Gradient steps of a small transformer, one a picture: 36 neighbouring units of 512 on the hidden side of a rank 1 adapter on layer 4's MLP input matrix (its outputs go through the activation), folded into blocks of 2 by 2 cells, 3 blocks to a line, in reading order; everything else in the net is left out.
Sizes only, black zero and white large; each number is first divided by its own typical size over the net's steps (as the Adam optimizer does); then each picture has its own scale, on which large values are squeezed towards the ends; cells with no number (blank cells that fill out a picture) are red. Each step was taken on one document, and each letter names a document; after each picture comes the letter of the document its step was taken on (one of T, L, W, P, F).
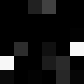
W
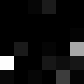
W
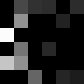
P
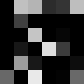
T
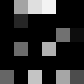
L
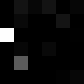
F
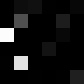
F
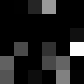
W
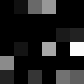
L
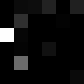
F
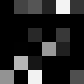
T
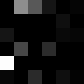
P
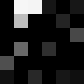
P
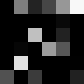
T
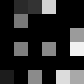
L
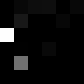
F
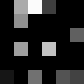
L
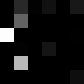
F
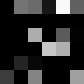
T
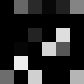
T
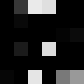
L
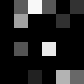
P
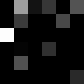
F
